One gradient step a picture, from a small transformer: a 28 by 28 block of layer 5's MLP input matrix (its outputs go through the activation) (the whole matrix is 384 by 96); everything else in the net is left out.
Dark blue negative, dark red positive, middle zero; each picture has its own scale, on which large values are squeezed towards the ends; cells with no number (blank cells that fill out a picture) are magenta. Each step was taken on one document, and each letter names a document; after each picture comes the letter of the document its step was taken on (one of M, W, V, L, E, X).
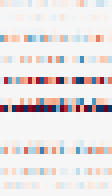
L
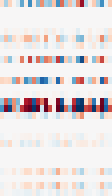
L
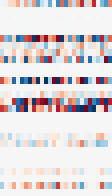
L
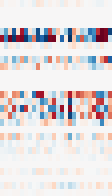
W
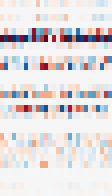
W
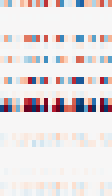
L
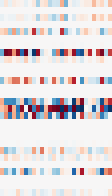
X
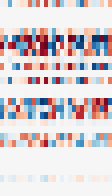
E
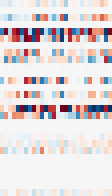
X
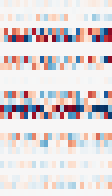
W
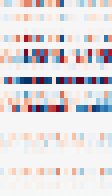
L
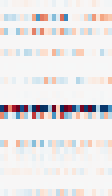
X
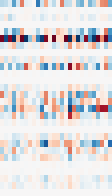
W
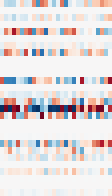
X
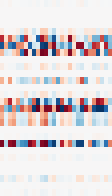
E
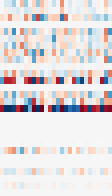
X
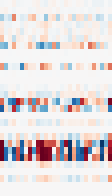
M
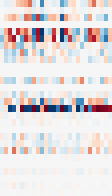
X
